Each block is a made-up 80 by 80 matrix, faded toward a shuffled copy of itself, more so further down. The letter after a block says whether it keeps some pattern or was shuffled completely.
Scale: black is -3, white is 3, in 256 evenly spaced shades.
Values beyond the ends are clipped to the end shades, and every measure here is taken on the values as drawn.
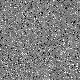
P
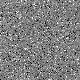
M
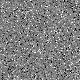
P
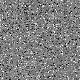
M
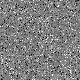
M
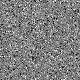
P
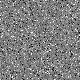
P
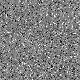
M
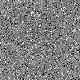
M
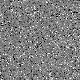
M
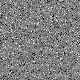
P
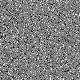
P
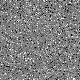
M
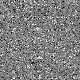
M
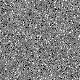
P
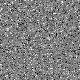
M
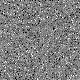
P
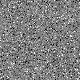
M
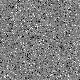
P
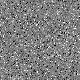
M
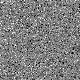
P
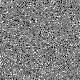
M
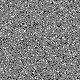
P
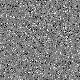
M
